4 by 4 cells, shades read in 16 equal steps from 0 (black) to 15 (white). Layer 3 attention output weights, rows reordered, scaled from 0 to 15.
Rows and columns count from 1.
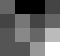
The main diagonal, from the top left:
6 7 6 15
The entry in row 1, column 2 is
0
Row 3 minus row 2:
1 1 2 5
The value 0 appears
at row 1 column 2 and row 1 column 3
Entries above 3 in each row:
2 4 4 4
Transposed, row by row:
6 4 5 5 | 0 7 8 5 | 0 4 6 9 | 4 6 11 15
